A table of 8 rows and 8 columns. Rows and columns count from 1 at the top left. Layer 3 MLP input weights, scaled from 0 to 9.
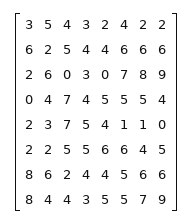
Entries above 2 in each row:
5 7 5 7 4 6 7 8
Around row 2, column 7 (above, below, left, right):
2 8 6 6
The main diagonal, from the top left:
3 2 0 4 4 6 6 9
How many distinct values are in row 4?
4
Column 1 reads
3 6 2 0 2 2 8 8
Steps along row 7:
down down up same up up same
